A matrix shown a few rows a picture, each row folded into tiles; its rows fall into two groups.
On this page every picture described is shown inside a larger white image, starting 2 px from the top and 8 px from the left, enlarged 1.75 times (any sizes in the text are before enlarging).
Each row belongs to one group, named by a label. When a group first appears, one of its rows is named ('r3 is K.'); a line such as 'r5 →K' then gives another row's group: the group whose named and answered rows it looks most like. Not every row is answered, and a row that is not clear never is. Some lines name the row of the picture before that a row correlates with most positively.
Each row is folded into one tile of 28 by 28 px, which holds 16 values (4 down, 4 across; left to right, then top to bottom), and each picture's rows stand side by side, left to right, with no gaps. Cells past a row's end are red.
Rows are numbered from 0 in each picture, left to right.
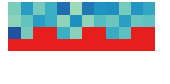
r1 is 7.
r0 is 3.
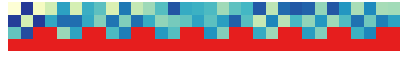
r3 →3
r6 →7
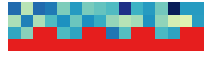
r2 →3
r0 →7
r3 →3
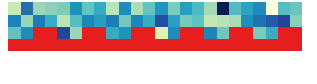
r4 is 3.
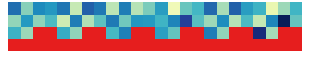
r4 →7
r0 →7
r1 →7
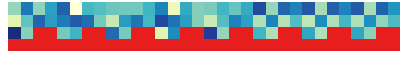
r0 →3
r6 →7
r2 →3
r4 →3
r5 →7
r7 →7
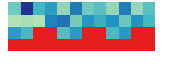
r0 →3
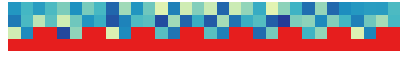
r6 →7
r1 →3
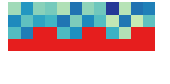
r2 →7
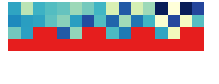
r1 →3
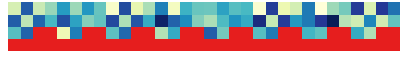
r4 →3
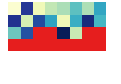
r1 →3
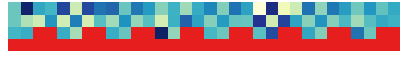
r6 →7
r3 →3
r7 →3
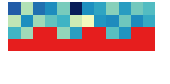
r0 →7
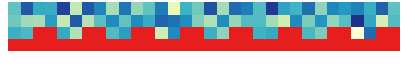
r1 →7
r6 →7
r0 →3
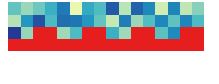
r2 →7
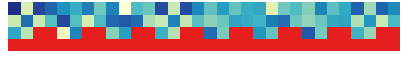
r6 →3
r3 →7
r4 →3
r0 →7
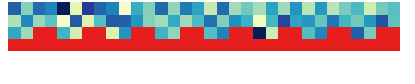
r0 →7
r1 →7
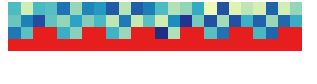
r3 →3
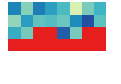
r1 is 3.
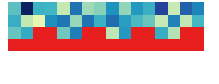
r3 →7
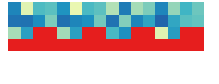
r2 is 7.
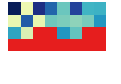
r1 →3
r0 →7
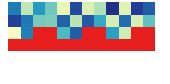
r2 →7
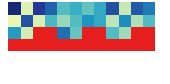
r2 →7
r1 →3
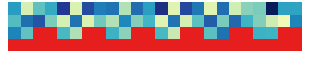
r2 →7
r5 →3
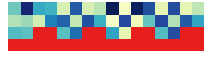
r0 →3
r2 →7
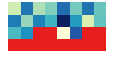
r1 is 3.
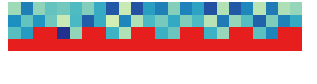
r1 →3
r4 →7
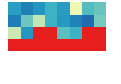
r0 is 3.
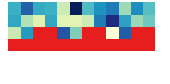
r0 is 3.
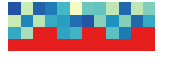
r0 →7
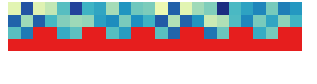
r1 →3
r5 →7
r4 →3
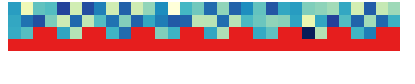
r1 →7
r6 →3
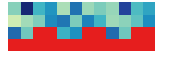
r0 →3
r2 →3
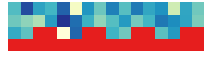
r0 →3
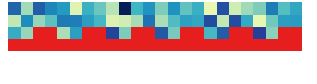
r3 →3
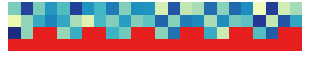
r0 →3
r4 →7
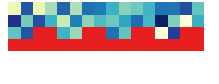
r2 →3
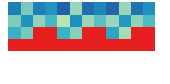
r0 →7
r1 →7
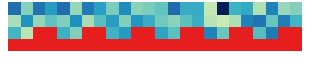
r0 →7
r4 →3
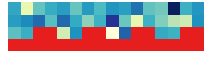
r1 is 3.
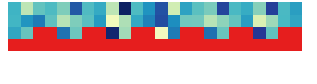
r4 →3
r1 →3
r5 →3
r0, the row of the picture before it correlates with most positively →0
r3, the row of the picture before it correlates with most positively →1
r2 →3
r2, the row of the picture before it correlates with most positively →3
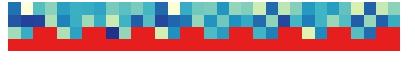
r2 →3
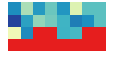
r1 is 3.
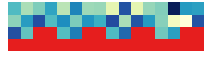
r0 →3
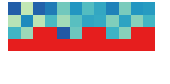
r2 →7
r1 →3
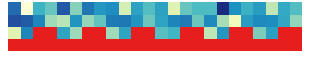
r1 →7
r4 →3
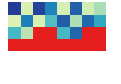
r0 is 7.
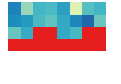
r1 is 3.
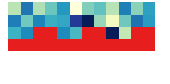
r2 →3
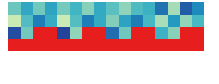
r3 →7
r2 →3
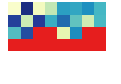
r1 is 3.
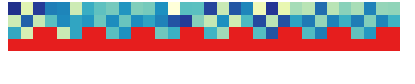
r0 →7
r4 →7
